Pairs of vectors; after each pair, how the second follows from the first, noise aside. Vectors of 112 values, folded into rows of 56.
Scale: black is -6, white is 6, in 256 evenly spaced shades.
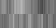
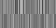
sign-scrambled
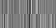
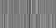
shrunk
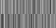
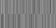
shrunk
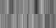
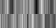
scaled up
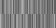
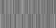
shrunk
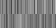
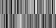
scaled up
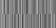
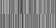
sign-scrambled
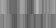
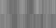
shrunk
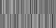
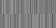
shrunk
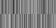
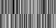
scaled up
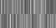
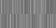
shrunk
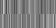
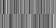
sign-scrambled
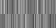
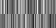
scaled up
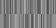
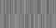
shrunk
